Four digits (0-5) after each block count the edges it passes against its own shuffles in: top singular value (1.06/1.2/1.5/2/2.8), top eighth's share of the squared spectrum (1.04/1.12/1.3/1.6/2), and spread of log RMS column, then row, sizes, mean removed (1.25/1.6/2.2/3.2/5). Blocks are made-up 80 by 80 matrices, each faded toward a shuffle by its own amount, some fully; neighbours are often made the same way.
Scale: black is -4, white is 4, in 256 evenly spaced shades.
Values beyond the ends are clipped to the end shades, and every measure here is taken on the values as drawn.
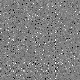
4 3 1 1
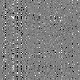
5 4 3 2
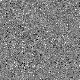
0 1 1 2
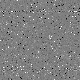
3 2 0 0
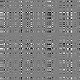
5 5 4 4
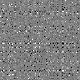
4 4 2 2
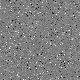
0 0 0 0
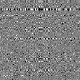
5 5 2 3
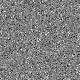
0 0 0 0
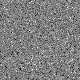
2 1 0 0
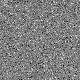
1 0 0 0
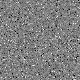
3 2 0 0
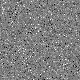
0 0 0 0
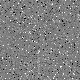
0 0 0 0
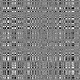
5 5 4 4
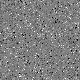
2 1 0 0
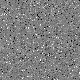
2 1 0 0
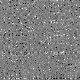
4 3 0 1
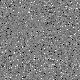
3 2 0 0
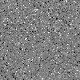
2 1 0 0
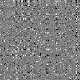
4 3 2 2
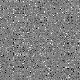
4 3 1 1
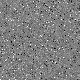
1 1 0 0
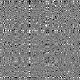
5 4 3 3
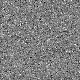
0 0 0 0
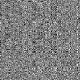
4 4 2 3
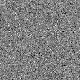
2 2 0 1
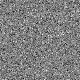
1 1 0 0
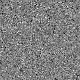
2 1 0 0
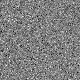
0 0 0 0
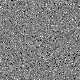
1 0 0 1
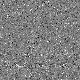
0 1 0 1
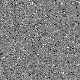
0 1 0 1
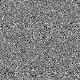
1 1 0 2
